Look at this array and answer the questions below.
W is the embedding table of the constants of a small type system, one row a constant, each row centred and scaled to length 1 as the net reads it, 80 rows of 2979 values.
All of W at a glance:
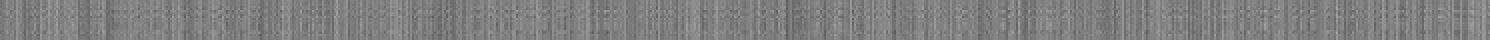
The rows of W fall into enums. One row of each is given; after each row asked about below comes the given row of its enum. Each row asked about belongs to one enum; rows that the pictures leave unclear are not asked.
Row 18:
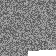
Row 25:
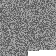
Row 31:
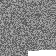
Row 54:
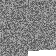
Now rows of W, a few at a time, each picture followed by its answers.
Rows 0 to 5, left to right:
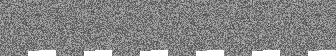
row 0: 31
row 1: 25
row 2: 18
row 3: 31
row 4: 54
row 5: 31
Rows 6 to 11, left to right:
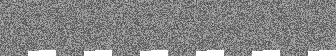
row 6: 31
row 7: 25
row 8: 31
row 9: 54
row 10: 18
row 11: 25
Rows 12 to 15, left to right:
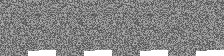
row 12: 31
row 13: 31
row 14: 31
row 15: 18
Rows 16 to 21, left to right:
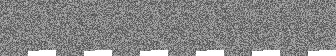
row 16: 18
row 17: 31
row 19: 18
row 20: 25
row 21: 25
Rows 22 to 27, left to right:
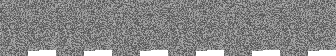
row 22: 25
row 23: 25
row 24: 31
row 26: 31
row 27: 25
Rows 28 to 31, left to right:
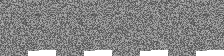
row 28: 31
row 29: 31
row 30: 18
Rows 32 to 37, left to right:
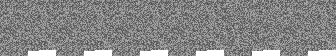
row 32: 18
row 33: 18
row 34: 18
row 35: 18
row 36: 25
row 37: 18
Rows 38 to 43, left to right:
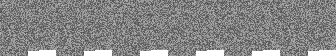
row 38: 25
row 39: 25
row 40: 31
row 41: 18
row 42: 18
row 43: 25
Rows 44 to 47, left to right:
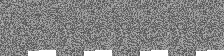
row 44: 31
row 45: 25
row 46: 25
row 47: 25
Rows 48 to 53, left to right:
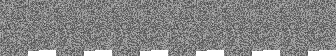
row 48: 54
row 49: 25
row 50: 25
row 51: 54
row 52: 25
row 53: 25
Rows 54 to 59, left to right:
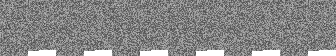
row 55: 18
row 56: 25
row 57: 25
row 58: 18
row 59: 54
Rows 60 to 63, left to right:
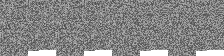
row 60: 54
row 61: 54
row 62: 31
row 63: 31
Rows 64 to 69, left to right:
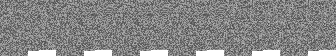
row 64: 18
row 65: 31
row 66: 31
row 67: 31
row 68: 54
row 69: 54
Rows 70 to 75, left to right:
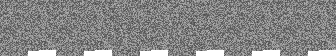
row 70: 18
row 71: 18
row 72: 25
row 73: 31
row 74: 18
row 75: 18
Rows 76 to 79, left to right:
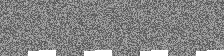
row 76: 18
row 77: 31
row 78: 25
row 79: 18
